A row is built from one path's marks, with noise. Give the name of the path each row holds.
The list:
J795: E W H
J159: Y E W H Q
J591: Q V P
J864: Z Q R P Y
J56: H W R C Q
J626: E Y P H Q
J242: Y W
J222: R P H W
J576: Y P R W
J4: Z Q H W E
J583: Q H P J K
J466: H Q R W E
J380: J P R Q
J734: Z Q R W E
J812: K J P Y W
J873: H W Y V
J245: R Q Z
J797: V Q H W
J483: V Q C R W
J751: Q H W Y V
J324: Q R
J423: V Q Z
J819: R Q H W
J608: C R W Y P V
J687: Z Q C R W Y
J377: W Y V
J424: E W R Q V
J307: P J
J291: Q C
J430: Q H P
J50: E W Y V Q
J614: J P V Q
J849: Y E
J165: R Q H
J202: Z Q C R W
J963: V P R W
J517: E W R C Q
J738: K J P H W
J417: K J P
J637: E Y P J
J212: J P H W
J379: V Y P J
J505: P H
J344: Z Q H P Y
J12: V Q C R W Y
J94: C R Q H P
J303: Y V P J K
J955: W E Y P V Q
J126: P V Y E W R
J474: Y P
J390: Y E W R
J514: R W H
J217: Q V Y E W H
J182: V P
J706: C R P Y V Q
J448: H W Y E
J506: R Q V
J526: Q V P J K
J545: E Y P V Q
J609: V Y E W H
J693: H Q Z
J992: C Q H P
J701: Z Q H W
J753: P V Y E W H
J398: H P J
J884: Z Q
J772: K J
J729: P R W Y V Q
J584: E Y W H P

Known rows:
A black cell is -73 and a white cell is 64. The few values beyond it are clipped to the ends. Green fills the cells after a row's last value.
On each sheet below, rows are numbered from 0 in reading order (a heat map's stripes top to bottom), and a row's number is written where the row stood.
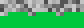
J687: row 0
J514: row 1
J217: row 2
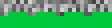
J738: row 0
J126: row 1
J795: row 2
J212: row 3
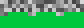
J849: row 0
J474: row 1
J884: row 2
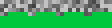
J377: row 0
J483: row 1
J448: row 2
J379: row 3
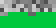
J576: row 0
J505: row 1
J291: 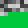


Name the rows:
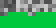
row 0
J182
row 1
J159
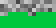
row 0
J202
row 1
J873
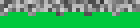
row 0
J50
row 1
J608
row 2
J637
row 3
J398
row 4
J4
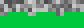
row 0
J626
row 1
J864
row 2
J303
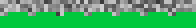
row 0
J734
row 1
J344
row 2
J417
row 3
J466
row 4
J56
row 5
J992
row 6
J751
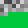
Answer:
J380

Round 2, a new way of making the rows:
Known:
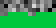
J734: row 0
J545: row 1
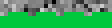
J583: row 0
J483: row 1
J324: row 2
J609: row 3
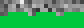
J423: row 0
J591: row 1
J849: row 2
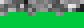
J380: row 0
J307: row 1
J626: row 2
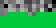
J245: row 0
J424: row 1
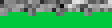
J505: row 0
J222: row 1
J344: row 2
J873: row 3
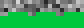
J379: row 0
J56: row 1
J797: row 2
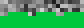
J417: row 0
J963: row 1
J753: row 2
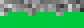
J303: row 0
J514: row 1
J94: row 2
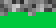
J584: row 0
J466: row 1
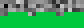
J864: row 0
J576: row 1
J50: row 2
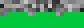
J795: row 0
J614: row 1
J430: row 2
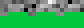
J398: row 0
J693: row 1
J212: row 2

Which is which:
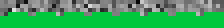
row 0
J12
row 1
J637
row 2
J182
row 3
J217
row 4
J506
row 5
J526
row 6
J165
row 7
J772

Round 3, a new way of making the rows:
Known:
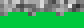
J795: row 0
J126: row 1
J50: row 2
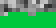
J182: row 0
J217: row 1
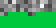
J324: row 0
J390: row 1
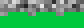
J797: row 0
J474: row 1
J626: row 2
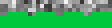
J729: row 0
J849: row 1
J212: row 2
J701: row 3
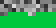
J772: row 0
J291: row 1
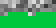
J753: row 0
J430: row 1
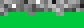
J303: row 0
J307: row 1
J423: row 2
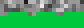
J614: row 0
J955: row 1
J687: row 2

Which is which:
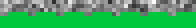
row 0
J4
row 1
J738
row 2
J424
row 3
J864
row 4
J609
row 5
J222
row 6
J545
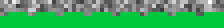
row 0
J466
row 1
J884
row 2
J706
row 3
J483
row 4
J245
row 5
J637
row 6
J584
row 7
J514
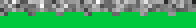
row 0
J165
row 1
J576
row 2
J202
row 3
J819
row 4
J734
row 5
J344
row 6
J526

